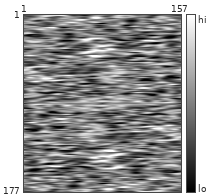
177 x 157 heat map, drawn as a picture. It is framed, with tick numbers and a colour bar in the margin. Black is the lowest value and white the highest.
Grain: streaks across. Average level on the scale: 50%. Symmetry: a half turn.
